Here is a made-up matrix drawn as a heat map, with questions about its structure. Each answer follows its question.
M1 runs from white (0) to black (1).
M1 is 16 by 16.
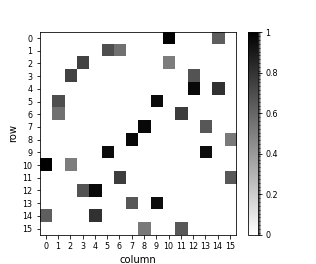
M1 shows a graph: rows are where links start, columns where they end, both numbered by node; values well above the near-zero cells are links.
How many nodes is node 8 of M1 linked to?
2
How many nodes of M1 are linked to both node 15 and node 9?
0
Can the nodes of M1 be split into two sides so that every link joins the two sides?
no
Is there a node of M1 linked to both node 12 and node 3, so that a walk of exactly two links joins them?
no
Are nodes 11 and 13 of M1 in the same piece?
yes
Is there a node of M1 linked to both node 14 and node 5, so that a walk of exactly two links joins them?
no
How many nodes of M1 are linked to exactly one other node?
0
